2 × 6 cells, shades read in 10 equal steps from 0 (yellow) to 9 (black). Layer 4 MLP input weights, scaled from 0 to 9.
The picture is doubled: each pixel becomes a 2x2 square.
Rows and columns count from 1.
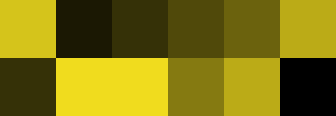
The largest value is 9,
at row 2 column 6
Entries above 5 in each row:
3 2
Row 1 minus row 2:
-6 8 7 2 3 -7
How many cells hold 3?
0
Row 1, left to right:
1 8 7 6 5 2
